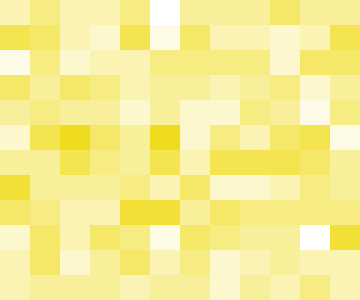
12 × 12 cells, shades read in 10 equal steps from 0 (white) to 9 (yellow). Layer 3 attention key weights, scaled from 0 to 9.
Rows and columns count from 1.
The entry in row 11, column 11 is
3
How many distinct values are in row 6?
8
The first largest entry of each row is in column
10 1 11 1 2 3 3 1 5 12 2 11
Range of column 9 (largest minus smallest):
5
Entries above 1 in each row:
11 11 11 12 11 11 12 12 12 10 12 12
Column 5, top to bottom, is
5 7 3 3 2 4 4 5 8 5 6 3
